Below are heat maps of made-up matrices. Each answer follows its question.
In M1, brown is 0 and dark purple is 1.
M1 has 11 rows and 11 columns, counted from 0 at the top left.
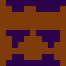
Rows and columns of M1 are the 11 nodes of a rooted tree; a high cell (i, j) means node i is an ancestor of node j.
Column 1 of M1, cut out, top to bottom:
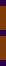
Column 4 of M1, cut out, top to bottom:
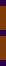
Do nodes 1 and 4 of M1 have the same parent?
yes
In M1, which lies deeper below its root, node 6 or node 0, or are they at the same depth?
node 6
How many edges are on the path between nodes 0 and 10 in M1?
1
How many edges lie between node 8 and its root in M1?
7
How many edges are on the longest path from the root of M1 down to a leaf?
7
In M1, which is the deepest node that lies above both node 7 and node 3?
9
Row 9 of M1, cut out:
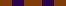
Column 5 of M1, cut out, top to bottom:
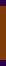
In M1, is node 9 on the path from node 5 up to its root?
no
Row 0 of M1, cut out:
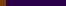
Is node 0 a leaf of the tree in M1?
no
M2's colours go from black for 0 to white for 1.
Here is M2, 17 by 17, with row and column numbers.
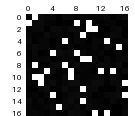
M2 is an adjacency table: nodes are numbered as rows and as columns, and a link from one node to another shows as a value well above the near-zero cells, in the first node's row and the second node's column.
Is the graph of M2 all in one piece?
no
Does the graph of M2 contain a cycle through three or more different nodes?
yes
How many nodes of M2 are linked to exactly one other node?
6
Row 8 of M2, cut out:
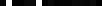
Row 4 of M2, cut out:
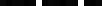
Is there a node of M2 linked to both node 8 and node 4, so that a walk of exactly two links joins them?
yes
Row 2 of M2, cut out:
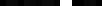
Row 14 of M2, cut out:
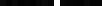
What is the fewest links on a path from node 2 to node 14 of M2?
4
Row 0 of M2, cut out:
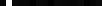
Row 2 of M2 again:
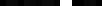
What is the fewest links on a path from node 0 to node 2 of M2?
3
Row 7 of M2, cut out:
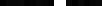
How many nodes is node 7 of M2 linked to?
2
